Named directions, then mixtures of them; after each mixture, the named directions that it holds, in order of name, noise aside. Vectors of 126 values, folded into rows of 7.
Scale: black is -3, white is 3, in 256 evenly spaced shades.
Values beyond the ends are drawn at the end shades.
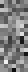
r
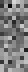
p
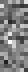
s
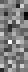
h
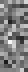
s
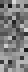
p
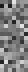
p, r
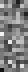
h, p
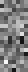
r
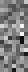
r, s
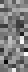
r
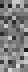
p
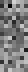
p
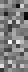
h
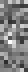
s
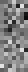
h, p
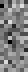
p, s
